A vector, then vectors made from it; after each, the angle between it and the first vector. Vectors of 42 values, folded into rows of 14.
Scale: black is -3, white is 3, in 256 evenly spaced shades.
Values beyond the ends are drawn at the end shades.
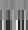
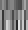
nearly opposite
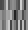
partly opposed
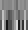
nearly parallel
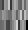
partly aligned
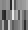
orthogonal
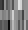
partly aligned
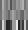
nearly parallel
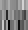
partly aligned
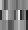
orthogonal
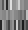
partly aligned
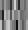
partly opposed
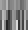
nearly parallel
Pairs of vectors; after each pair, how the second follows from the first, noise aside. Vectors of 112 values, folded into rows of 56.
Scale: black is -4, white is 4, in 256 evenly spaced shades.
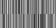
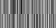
reversed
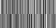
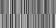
reversed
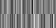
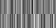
copied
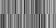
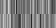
reversed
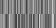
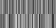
negated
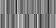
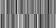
copied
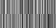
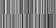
copied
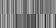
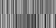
copied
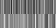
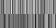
negated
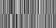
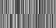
negated
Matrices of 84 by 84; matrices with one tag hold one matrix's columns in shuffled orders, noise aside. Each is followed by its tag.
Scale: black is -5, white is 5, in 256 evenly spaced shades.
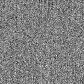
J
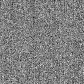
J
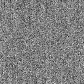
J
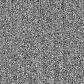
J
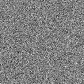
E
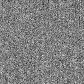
J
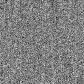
J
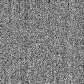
J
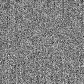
J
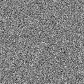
E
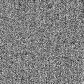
J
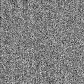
J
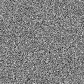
E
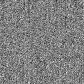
J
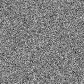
E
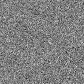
E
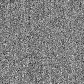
J
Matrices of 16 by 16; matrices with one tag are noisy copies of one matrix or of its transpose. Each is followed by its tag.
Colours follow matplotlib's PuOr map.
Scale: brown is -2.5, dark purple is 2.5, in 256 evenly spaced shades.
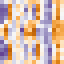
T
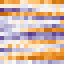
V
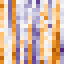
V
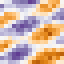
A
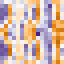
T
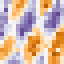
A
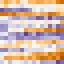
V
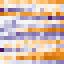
V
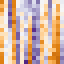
V
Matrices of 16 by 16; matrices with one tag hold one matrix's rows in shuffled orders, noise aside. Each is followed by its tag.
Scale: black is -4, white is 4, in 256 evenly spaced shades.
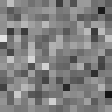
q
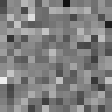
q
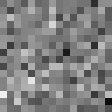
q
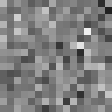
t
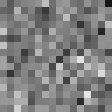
t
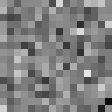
t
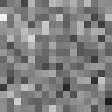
q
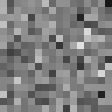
t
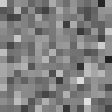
t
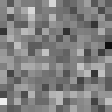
q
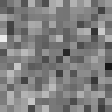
q
